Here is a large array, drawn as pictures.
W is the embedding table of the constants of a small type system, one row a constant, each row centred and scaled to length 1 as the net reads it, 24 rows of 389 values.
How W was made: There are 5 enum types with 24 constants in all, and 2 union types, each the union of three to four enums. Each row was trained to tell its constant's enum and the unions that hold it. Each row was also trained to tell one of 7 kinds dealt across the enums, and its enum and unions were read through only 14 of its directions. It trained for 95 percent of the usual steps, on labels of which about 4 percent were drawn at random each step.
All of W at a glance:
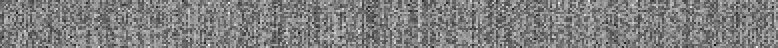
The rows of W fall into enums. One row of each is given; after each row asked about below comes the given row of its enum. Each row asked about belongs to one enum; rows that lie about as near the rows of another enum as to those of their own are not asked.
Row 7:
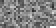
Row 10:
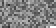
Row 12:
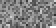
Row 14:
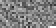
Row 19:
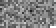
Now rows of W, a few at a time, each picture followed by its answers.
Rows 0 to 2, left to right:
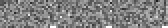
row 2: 19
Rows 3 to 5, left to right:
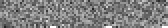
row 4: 14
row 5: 10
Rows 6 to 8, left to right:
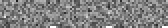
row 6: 14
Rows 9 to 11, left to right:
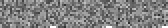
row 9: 10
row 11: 7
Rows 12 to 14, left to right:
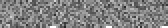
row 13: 10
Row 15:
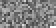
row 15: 12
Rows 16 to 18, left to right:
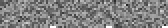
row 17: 10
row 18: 7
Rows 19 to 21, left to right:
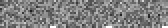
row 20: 12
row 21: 12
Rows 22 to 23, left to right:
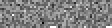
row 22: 14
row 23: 12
